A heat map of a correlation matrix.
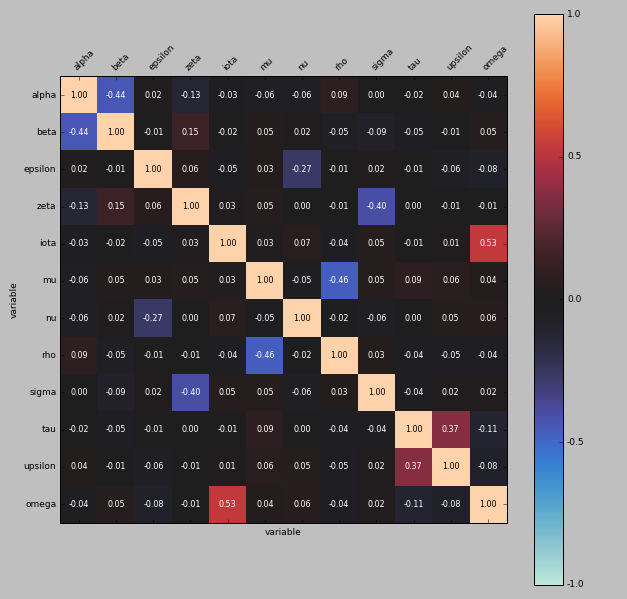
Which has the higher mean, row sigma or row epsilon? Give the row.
epsilon
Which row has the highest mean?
iota
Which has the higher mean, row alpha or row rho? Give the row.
rho
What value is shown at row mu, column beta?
0.05
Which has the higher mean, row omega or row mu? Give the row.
omega
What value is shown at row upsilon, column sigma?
0.02
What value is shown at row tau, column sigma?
-0.04
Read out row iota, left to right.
-0.03 -0.02 -0.05 0.03 1.00 0.03 0.07 -0.04 0.05 -0.01 0.01 0.53
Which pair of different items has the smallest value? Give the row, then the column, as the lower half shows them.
rho, mu
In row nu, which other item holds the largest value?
iota
